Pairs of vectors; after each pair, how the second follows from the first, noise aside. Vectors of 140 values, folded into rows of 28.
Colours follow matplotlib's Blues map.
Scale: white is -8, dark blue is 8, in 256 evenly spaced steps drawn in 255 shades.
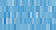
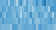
shuffled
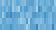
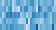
scaled up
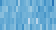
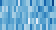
scaled up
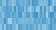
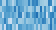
scaled up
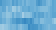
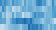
scaled up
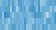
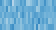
shuffled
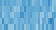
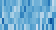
scaled up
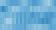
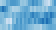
scaled up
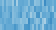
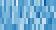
scaled up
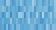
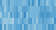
shuffled
